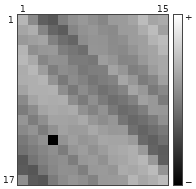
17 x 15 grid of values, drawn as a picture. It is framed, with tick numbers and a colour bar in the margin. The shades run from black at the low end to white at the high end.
Lone odd cells: 1, lower than its neighbours. Ninth with the lowest average: bottom left. Mirror symmetry: none. Grain: diagonal, down to the right. Histogram: skewed, a long tail of low values.
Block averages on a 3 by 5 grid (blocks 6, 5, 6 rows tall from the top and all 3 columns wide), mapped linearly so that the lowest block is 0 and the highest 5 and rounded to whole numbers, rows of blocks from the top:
41235
44212
02342
